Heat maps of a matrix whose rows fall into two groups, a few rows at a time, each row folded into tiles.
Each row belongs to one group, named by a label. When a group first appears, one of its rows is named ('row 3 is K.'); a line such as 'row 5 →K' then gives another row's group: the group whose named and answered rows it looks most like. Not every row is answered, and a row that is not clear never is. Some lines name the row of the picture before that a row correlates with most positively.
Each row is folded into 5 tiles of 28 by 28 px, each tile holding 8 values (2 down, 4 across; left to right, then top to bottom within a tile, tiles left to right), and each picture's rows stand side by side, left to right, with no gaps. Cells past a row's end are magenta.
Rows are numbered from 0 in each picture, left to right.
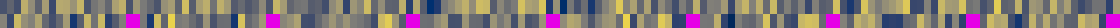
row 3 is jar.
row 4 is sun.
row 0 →jar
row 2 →sun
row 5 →sun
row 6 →jar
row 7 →sun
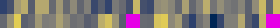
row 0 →sun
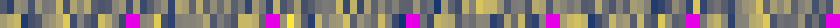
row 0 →sun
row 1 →sun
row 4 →sun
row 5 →sun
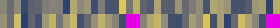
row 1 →sun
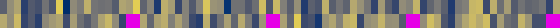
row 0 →sun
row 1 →jar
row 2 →sun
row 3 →sun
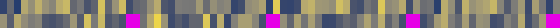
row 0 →jar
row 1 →sun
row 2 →jar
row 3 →jar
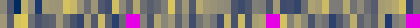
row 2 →jar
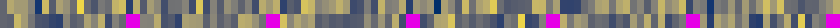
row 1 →sun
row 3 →jar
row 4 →jar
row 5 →jar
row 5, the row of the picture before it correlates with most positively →1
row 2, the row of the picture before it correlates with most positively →2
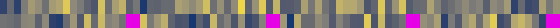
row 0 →jar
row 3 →sun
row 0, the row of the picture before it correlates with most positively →4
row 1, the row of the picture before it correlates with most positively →4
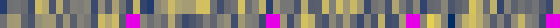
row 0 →sun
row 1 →jar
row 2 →jar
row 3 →sun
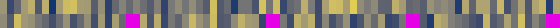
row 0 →jar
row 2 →jar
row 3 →jar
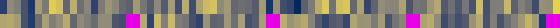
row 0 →sun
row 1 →jar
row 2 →jar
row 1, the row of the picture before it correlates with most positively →0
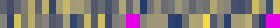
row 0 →jar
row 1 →sun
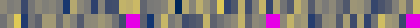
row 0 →sun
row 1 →jar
